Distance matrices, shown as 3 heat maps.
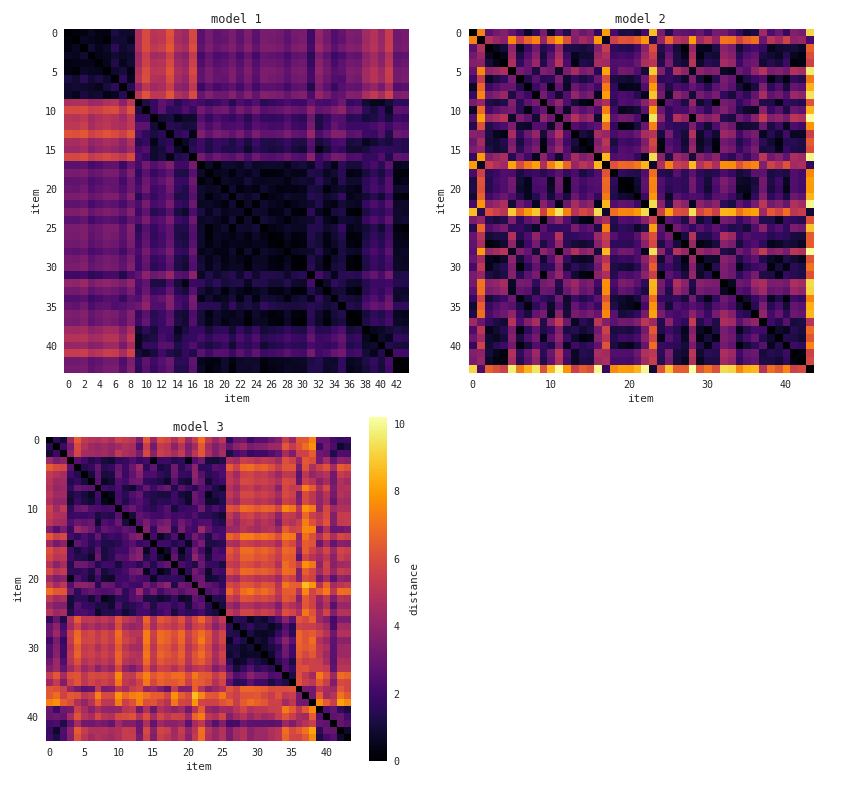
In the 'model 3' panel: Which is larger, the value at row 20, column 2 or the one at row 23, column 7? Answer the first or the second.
the first
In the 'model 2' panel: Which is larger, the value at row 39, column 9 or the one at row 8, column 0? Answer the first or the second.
the second
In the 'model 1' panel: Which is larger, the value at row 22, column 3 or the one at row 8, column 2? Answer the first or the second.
the first
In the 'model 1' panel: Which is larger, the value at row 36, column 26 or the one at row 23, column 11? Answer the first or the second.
the second
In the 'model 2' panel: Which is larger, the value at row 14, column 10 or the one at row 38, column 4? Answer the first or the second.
the first
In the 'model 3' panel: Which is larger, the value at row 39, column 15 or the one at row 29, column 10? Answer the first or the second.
the second
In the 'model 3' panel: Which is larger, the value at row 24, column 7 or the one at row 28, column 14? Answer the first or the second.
the second
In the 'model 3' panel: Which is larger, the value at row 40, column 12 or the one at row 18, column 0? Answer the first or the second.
the first
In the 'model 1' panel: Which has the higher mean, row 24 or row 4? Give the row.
4
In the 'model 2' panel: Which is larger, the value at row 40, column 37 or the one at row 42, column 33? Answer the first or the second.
the second
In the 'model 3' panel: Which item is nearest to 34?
35
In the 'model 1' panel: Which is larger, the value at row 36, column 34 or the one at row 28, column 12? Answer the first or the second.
the second
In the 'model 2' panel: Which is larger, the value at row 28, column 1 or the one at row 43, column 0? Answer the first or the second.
the second
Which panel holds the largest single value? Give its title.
model 2
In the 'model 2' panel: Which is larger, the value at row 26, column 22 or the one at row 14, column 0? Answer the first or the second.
the first
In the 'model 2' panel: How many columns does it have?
44
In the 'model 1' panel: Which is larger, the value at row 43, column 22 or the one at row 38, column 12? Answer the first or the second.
the second
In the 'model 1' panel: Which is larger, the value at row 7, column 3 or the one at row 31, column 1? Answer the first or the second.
the second
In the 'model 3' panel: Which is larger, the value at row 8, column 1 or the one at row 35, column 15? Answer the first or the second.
the second
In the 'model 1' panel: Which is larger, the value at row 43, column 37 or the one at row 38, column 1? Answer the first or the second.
the second
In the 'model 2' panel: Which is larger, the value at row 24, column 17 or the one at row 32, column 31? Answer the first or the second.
the first
